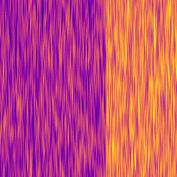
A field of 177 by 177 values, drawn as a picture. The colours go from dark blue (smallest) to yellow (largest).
Overall the values sit about 50% of the way up the scale. The right part is higher, past a seam about 60% of the way across. The grain runs up and down.
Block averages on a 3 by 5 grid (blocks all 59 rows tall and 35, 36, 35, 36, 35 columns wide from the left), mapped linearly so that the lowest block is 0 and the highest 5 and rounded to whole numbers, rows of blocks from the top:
00055
00055
00155
